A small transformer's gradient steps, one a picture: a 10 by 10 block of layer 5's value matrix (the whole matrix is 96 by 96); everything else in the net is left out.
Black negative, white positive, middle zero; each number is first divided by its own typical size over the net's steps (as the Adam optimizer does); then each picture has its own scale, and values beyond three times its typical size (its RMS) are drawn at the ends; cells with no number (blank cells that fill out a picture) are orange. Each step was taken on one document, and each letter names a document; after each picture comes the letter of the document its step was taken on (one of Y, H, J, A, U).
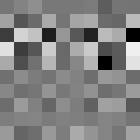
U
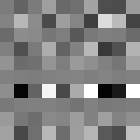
U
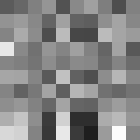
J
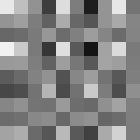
J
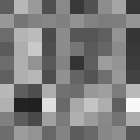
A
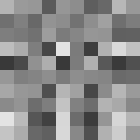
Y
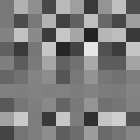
Y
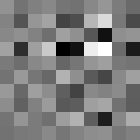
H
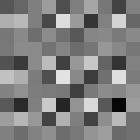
J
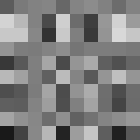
Y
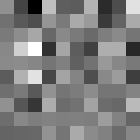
A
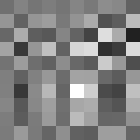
U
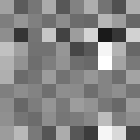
U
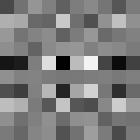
Y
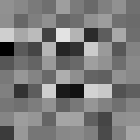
J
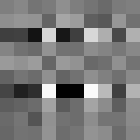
J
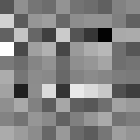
H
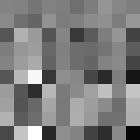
A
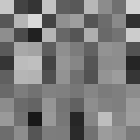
A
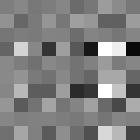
U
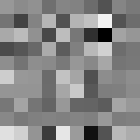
H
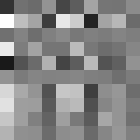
J
